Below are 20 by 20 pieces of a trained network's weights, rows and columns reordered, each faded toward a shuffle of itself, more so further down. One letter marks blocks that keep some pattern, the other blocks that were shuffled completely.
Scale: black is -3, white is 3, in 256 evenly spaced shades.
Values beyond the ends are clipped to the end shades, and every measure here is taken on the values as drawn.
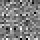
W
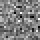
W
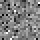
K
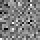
W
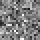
K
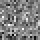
W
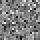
K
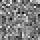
W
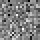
W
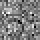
W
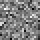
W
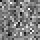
W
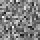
K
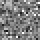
K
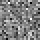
K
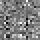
W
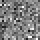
K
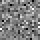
W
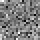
K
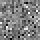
K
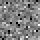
K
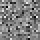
W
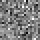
K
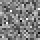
K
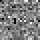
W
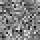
K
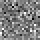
K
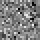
K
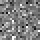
W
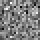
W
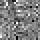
W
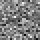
K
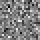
K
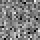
K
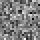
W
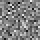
W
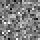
K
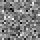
W
